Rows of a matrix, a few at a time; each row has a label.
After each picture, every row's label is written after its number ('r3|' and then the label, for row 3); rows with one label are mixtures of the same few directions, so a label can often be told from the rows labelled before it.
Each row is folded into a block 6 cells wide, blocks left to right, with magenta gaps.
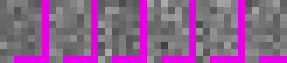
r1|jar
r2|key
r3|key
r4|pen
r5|key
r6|key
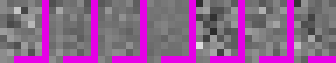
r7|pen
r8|key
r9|key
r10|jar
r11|jar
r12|pen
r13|jar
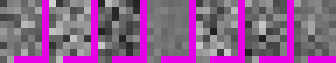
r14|pen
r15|jar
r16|jar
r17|key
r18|jar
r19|jar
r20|jar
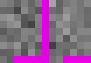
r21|pen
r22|jar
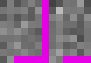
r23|pen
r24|key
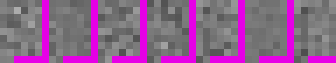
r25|pen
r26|key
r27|jar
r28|pen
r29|key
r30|key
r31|key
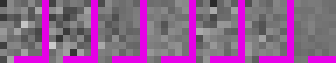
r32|pen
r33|jar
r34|jar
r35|jar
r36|pen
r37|jar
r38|jar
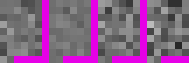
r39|key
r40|pen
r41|key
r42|key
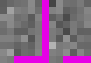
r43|key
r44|jar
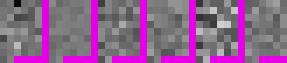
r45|pen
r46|jar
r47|pen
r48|key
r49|pen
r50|key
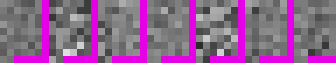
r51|key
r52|key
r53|key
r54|pen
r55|jar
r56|key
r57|key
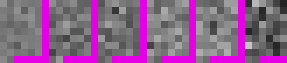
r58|pen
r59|jar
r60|pen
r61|jar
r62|jar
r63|jar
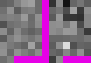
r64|key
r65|pen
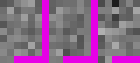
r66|key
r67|key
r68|pen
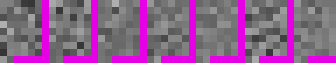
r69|key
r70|key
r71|pen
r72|jar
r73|pen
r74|jar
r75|pen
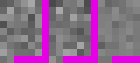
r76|key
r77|key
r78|jar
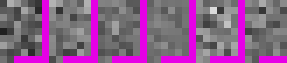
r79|jar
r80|key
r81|jar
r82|pen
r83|pen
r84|pen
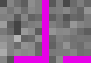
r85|jar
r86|pen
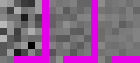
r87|key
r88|jar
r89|pen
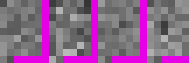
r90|jar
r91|key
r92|pen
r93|jar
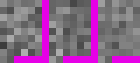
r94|jar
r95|key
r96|pen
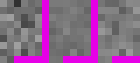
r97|pen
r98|jar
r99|jar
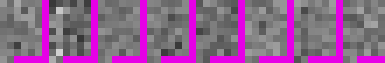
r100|pen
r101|key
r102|jar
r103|key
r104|jar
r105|jar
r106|key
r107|pen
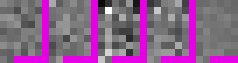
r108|pen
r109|jar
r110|key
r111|key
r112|key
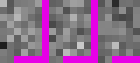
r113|jar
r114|key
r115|pen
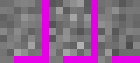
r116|key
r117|key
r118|key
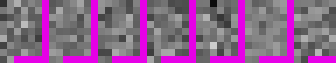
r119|pen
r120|key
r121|key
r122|key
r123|pen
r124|jar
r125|jar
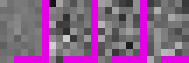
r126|jar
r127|jar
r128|key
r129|key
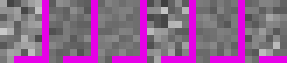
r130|jar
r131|jar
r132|jar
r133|pen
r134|pen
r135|key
